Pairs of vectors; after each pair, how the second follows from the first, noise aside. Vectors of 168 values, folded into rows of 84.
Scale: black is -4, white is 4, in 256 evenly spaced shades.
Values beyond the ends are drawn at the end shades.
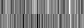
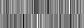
sign-scrambled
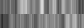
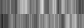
copied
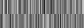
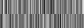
copied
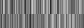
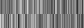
wrapped around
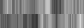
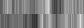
copied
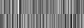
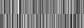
copied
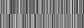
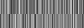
copied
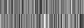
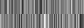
copied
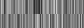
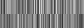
sign-scrambled
